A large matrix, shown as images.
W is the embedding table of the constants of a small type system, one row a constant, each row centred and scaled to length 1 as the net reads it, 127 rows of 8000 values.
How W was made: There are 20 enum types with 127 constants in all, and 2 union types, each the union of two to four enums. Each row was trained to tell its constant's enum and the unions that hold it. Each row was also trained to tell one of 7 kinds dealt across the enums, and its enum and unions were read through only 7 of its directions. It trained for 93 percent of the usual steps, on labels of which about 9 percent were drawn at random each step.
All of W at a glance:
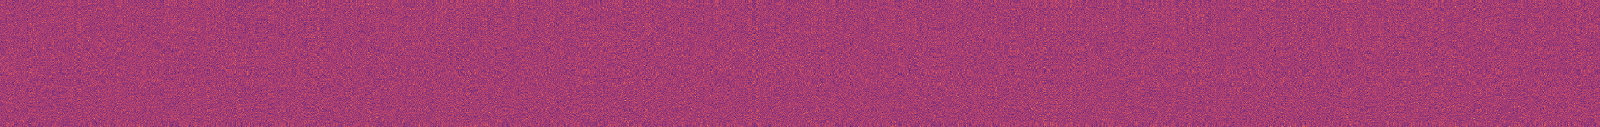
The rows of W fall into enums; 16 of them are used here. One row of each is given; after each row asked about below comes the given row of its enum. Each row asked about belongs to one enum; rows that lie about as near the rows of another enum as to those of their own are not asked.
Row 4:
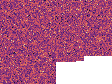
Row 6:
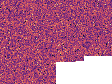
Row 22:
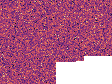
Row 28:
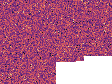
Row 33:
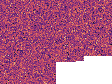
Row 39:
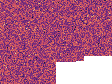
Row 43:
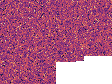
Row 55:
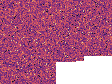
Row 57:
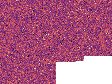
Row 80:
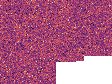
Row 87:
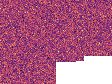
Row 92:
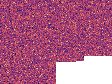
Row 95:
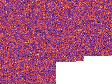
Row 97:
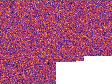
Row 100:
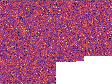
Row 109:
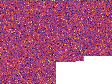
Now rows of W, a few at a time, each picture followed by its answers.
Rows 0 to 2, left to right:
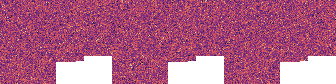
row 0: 109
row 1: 109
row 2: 97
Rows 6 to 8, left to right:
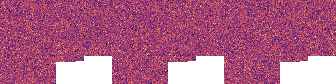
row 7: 109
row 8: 43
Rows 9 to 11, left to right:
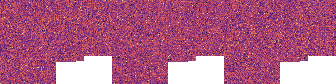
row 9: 43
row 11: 33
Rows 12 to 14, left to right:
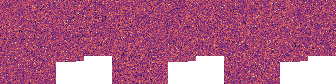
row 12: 55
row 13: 57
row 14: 80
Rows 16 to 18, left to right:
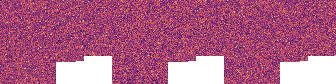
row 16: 6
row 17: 55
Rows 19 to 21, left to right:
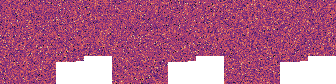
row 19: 57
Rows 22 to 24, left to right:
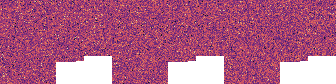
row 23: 33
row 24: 22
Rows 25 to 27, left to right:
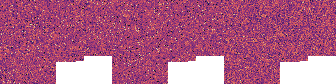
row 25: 57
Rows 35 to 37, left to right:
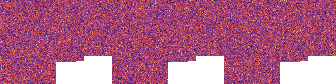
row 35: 39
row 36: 28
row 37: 100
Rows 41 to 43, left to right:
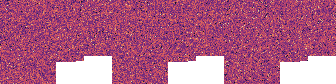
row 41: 109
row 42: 22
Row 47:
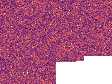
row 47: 28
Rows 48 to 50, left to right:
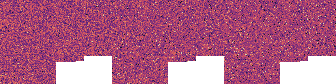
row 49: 6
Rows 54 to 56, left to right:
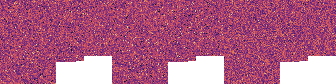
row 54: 39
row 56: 33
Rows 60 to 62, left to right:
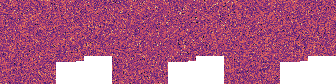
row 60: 80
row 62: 80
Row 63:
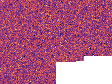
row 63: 55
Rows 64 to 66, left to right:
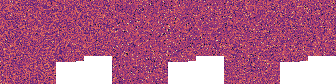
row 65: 80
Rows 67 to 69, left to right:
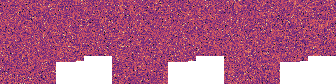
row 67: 97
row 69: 92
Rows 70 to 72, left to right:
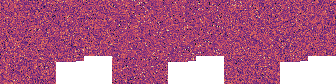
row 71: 80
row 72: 22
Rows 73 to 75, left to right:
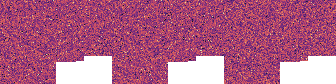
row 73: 92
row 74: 92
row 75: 87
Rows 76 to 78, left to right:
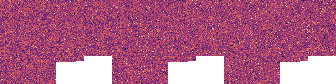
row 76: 28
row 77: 57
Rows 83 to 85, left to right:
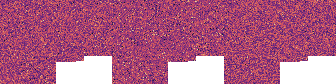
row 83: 39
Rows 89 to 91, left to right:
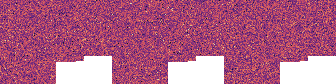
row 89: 57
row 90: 87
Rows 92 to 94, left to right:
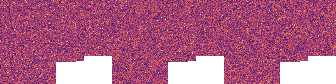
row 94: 87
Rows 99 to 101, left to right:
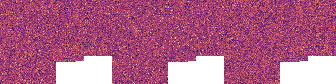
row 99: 33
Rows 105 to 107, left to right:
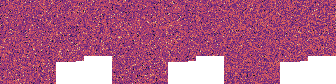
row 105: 33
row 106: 4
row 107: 55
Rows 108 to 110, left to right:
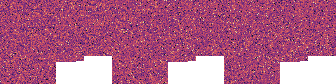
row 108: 92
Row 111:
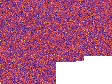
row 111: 109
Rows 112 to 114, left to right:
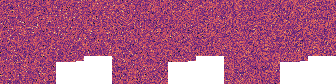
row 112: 100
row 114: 92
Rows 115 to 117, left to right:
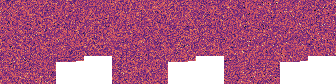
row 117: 6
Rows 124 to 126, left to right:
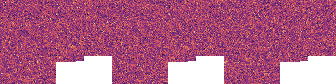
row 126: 55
